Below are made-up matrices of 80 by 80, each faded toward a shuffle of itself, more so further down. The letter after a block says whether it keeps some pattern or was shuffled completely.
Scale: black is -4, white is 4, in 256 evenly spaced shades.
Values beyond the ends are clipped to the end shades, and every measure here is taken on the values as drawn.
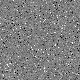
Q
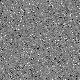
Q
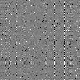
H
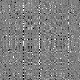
H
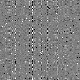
H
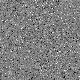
Q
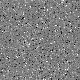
Q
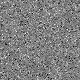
Q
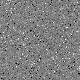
Q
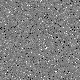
Q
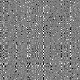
H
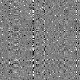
H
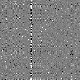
H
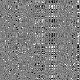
H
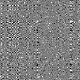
H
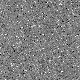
Q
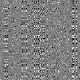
H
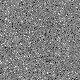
Q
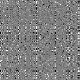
H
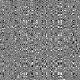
H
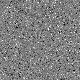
Q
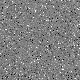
Q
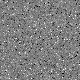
Q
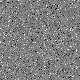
Q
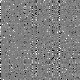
H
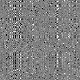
H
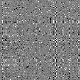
H
